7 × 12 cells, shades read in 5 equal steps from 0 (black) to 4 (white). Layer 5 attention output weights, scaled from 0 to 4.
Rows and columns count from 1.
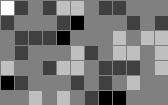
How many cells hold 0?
5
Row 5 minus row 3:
1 1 1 0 3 1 0 -1 -2 -1 -1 0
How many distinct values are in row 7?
4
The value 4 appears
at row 1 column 1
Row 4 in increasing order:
1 1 2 2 2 2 2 2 3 3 3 3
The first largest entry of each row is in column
1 2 9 6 1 10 3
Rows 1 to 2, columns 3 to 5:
2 1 3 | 2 2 1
